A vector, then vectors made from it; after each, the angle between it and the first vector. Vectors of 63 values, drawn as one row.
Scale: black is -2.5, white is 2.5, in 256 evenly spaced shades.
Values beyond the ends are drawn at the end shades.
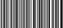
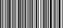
nearly opposite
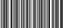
nearly parallel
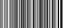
partly aligned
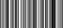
orthogonal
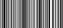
partly aligned
